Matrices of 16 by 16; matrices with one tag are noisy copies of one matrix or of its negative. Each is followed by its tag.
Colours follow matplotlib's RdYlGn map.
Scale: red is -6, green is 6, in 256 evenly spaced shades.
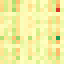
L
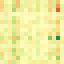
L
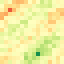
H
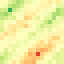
H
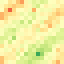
H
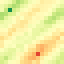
H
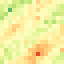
H
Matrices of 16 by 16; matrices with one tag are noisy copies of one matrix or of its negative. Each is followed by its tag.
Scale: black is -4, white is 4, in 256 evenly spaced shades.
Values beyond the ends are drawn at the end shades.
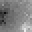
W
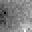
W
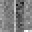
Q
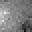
W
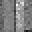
Q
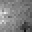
W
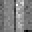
Q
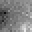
W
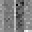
Q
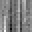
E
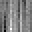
E
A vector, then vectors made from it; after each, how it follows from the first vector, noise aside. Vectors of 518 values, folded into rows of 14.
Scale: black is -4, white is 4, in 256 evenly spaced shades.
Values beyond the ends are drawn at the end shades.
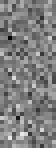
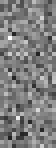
negated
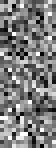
scaled up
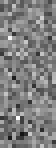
negated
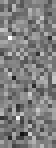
negated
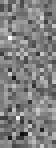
negated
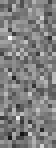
negated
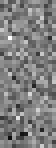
negated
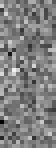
wrapped around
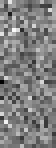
wrapped around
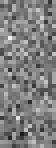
negated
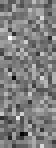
negated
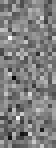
negated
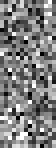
scaled up
